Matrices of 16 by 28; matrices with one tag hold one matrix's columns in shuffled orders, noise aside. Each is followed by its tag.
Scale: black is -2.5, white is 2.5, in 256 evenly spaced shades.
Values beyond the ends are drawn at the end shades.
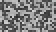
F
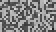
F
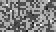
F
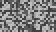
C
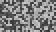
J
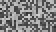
J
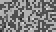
F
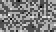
C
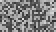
F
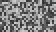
J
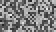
J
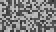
C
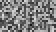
J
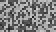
J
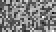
J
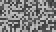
C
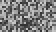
J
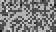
C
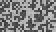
F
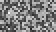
F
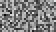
F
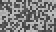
F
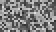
F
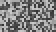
F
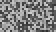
F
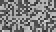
C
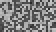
F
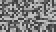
C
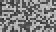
C
